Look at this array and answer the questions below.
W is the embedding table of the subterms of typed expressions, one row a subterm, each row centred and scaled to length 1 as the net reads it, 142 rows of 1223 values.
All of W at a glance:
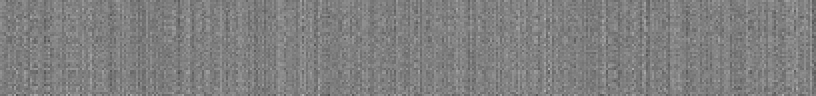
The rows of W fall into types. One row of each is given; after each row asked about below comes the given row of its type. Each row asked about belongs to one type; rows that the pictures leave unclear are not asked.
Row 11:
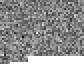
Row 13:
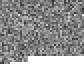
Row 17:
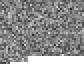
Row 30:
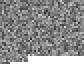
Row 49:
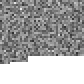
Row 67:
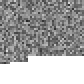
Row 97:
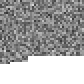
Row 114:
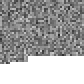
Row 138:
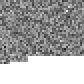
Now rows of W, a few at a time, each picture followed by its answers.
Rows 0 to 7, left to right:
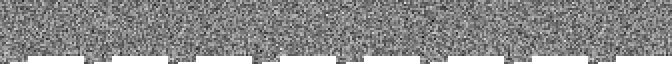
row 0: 138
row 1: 13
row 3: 11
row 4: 67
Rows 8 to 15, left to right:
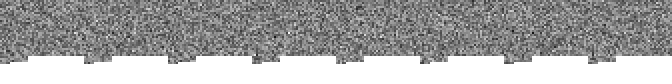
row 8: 97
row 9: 138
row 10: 97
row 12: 30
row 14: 67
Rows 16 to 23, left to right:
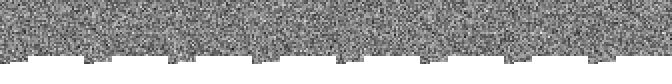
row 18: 138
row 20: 114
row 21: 17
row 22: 97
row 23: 97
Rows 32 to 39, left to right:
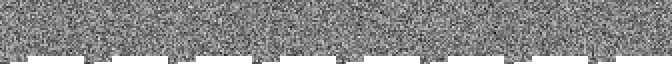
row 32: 67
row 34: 138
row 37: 114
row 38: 97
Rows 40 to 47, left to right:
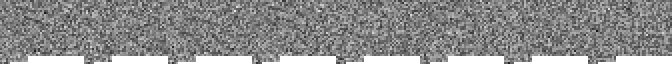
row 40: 138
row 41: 30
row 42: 138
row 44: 17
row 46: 67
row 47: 17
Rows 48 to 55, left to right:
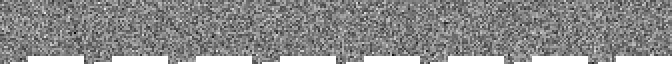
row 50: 138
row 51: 49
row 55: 67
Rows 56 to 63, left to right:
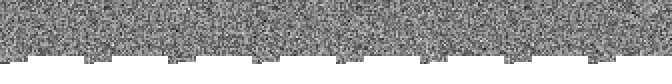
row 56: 67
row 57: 30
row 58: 17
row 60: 13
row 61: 138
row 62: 30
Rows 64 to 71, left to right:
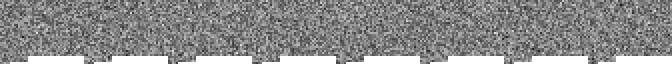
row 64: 13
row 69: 97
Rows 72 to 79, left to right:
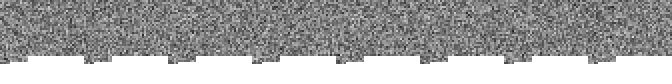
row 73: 114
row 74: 49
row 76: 49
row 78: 13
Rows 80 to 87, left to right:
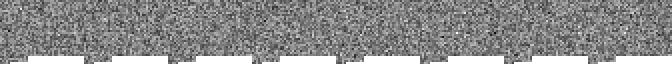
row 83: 13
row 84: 17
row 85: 49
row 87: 138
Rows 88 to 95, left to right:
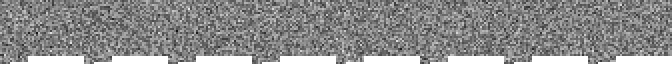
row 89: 97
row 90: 67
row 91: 49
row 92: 138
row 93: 17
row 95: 97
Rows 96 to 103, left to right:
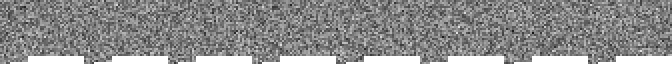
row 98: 114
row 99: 30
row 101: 13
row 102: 67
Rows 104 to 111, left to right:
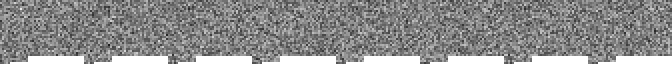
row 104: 49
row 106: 11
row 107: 17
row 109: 67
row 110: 11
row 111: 97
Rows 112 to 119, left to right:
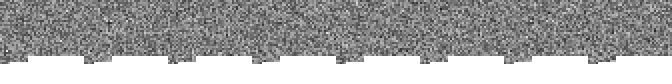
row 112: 11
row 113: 17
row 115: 97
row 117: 30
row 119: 97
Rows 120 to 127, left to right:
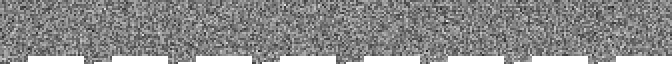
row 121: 17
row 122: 30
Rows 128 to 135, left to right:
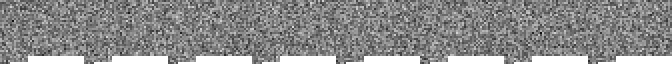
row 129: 114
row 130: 17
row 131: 114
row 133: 17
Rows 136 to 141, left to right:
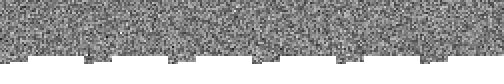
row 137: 11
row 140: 30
